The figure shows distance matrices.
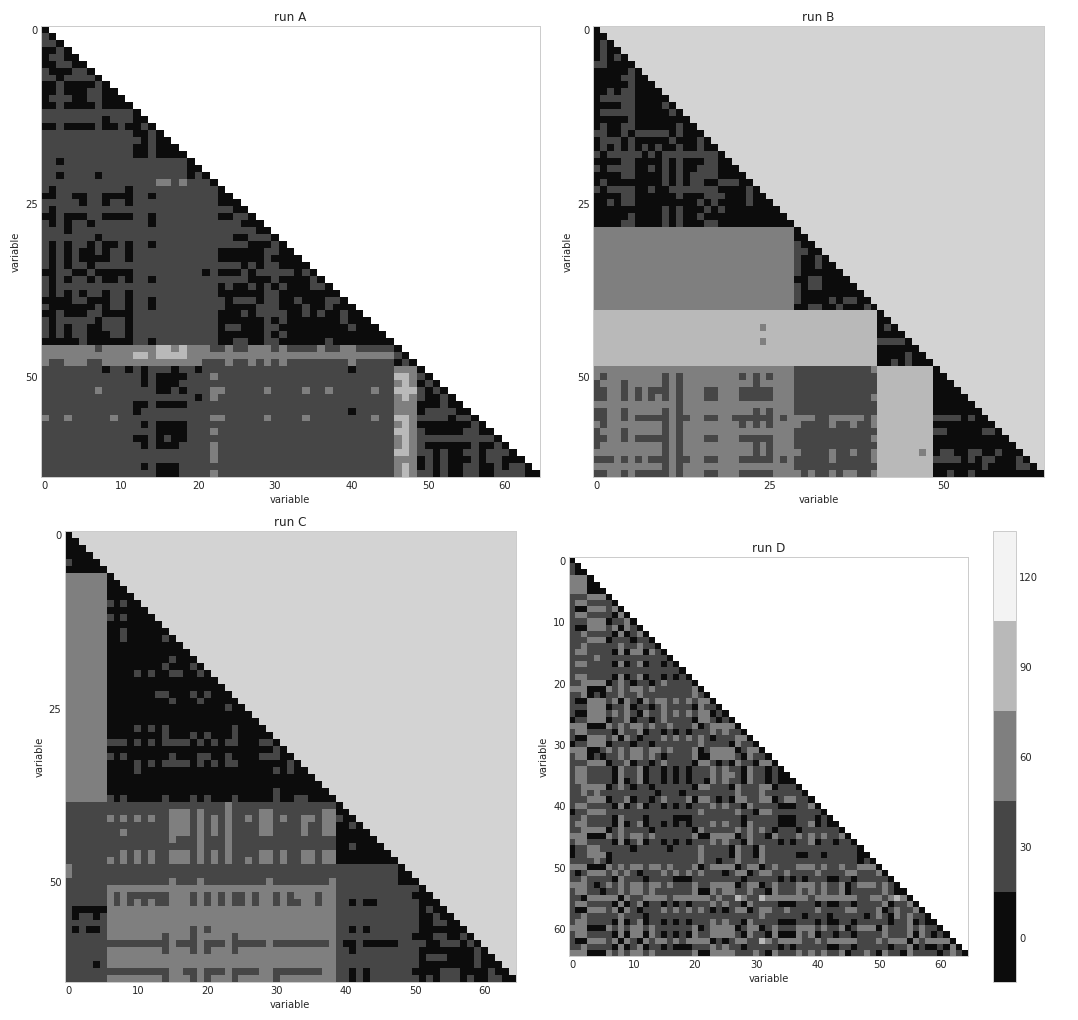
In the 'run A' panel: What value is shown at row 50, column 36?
30
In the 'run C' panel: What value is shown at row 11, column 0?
60
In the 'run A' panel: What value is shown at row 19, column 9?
30
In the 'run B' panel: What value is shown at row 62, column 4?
30
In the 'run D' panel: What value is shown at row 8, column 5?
60
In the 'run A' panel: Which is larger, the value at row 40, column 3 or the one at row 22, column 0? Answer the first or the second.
the second
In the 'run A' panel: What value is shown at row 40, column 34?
30
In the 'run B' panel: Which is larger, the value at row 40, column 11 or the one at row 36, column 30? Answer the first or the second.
the first
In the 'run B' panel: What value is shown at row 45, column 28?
90
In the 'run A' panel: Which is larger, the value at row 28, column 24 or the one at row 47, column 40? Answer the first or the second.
the second
